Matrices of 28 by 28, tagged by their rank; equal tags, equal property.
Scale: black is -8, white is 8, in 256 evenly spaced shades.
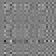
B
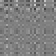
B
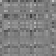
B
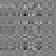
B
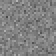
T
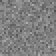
T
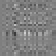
B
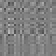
B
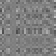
B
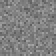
T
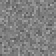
T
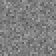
T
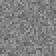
T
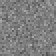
T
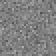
T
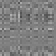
B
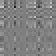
B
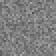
T
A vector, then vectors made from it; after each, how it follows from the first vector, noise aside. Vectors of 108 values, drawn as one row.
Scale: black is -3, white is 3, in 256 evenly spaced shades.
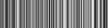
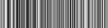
wrapped around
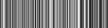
wrapped around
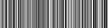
sign-scrambled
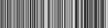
wrapped around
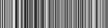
wrapped around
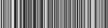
wrapped around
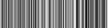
wrapped around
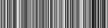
sign-scrambled
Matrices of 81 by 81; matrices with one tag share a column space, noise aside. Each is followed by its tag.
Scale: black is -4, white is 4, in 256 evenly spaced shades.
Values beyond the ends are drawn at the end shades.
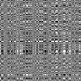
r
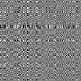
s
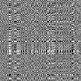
r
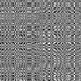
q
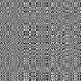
q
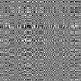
s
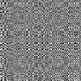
q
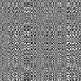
q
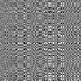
q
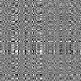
r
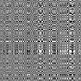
r
